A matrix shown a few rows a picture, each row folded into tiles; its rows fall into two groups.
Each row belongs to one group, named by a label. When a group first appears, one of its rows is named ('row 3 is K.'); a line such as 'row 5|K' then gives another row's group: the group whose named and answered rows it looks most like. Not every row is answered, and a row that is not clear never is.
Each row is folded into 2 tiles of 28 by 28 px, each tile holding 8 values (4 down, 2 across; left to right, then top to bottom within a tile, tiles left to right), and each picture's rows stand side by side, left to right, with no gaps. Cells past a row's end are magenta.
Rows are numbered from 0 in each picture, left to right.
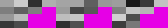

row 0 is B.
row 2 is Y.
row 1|B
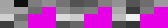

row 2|B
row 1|B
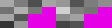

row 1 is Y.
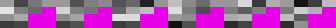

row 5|Y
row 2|B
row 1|Y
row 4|B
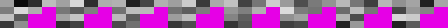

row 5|Y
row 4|Y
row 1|B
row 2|Y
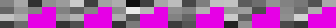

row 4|Y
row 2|Y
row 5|B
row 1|B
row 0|B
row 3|Y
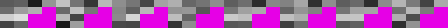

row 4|B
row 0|B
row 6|B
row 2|B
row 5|B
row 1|Y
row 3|Y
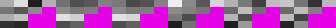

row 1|B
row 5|Y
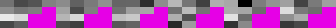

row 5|Y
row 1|B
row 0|B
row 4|Y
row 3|Y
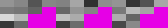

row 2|Y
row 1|B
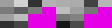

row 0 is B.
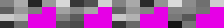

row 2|B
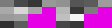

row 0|Y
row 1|B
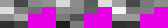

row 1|Y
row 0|Y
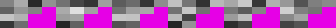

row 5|Y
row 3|Y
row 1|Y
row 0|B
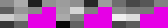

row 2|B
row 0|B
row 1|Y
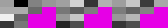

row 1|B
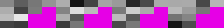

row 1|Y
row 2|Y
